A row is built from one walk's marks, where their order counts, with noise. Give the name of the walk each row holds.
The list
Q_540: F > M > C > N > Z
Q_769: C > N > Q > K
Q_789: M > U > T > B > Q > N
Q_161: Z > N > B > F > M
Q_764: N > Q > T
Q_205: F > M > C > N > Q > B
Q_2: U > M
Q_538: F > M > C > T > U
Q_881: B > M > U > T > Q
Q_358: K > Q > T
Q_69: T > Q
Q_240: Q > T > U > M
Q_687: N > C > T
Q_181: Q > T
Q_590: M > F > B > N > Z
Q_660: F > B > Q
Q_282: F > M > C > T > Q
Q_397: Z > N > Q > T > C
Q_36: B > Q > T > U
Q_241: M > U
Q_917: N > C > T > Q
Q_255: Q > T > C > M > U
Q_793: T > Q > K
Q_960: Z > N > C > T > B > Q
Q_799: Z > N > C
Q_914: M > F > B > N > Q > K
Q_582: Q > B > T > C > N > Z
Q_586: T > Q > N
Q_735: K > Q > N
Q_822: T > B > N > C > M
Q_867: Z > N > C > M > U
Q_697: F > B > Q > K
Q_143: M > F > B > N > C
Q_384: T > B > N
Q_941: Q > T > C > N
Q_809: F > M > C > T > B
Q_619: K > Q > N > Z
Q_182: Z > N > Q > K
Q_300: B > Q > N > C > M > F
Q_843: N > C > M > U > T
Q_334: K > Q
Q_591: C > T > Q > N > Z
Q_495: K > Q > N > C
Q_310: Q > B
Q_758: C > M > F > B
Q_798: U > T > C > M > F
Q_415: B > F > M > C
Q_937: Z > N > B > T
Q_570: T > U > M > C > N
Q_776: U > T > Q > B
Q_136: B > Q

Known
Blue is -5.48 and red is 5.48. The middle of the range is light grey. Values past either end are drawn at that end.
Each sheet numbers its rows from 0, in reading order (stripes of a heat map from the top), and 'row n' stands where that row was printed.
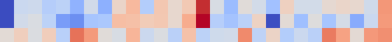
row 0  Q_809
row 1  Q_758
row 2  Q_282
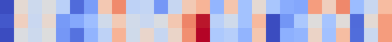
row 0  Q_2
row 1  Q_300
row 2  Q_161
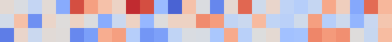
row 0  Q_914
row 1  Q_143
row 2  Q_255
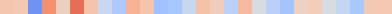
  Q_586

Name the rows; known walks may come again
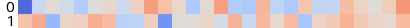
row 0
Q_776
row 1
Q_397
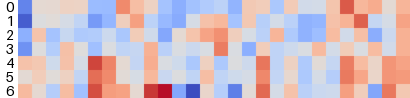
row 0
Q_36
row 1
Q_240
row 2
Q_415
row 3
Q_937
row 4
Q_917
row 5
Q_282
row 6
Q_182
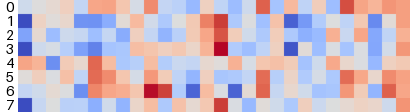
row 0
Q_358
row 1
Q_798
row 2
Q_822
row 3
Q_758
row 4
Q_495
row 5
Q_69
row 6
Q_697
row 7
Q_809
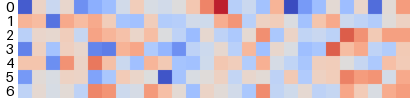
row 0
Q_300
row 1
Q_941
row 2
Q_881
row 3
Q_867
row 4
Q_586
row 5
Q_843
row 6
Q_960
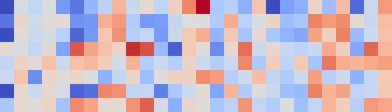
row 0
Q_161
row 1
Q_255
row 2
Q_2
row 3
Q_914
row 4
Q_181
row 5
Q_143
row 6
Q_241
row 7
Q_136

